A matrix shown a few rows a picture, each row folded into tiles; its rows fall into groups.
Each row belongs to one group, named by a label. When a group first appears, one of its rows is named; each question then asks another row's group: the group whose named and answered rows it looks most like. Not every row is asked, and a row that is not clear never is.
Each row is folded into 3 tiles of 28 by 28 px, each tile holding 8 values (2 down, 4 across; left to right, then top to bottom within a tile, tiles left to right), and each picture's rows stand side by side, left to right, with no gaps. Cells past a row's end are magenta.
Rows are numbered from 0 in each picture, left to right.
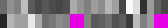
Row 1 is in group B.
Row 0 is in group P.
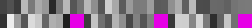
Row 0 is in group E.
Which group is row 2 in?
P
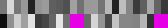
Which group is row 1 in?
E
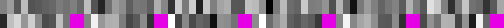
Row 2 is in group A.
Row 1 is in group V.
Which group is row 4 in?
V
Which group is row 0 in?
P
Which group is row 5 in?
P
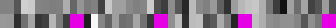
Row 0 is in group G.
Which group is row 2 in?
G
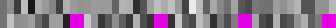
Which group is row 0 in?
E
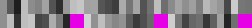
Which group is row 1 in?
V
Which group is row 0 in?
G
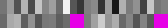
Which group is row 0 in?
E
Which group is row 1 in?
E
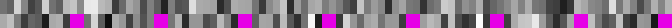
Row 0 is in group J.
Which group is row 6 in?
P
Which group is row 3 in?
J
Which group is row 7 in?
G
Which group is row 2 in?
G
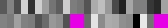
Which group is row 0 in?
E
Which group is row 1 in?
P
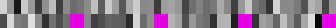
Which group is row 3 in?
E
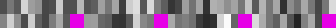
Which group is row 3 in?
A
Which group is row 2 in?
J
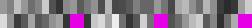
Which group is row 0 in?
G
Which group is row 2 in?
P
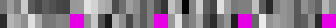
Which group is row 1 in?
B
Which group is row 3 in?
V
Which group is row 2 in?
V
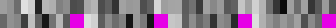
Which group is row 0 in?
B
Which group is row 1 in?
V
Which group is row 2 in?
V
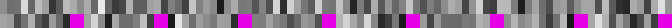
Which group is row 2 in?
E
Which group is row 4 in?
V
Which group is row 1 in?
J
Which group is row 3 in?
E
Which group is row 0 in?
G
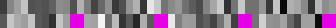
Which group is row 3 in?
E
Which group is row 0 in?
P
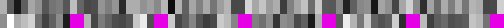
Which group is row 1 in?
J
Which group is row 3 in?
B
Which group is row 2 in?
A
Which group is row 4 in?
J
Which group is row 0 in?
V
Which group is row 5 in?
A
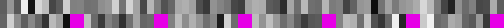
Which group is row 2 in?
P
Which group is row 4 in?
J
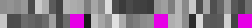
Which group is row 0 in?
G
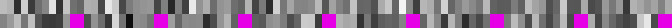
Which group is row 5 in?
B
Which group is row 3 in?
E
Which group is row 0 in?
B
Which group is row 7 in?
J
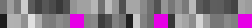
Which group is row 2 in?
P
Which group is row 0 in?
P
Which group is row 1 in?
B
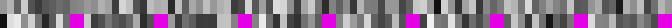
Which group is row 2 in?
A
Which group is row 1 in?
G
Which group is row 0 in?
P
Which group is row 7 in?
V
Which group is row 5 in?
B
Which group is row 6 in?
B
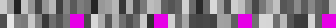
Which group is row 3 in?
P
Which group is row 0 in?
B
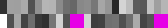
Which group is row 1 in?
G
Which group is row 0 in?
A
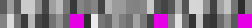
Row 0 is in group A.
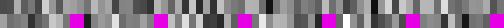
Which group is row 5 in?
B
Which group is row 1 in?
P
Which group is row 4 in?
J
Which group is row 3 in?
V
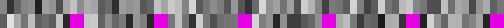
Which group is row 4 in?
J
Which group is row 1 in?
V
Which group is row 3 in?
A
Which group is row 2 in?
B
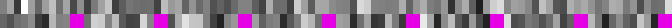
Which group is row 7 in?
G
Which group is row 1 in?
P
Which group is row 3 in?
J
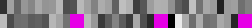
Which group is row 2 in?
E
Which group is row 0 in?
A
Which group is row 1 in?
G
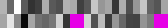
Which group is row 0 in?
J
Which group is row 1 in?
A
